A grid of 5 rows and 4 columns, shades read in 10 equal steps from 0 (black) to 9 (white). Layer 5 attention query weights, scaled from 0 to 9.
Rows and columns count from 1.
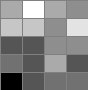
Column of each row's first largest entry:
2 4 3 3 3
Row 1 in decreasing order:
9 6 6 5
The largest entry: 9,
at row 1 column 2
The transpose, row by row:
6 7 3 4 0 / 9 7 3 3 3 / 6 5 5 6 4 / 5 8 5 3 4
